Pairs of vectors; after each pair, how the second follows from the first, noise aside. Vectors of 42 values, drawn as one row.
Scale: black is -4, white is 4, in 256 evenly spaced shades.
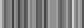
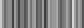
copied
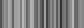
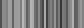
copied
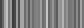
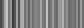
copied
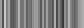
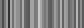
shuffled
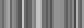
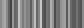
shuffled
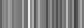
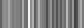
copied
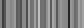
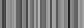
copied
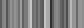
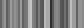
copied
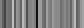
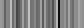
shuffled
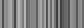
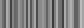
shuffled
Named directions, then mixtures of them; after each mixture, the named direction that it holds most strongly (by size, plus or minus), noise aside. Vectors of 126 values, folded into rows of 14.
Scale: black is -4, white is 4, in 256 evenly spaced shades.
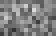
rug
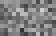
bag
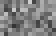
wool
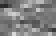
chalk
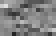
chalk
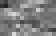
chalk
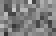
wool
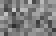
wool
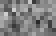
wool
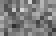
wool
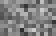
bag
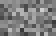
bag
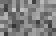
wool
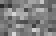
chalk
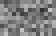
bag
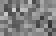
wool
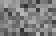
bag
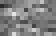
chalk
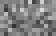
wool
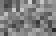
wool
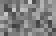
wool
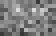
bag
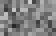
wool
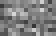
bag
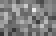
rug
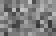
wool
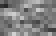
chalk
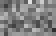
wool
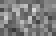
rug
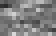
chalk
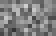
rug
